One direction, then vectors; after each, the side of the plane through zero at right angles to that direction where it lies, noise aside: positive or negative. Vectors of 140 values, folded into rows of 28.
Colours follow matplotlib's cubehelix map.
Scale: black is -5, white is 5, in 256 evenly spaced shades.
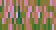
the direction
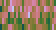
positive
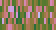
positive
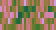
positive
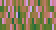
positive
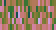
negative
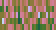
positive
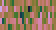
negative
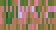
negative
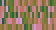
negative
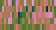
positive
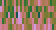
negative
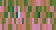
negative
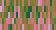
negative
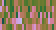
negative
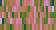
negative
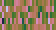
negative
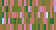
positive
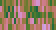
negative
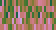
negative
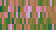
positive
